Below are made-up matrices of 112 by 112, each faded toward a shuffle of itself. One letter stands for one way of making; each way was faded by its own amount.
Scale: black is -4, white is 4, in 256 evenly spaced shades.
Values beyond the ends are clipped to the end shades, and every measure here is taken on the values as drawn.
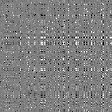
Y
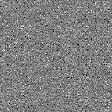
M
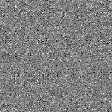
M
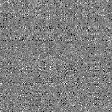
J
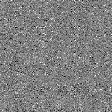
M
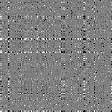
Y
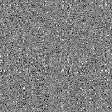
M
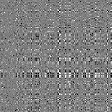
Y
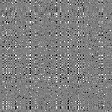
Y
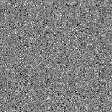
M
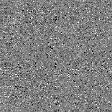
M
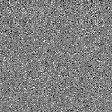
M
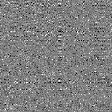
J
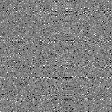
J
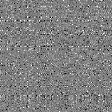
J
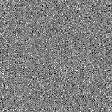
M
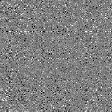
J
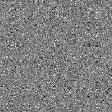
M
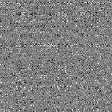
J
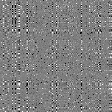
Y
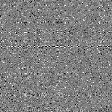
J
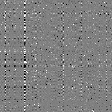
Y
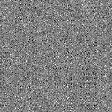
M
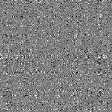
J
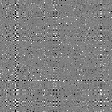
Y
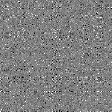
J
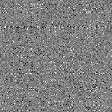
J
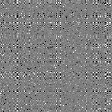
Y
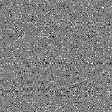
J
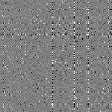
Y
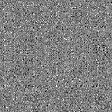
M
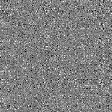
M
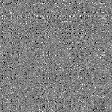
J
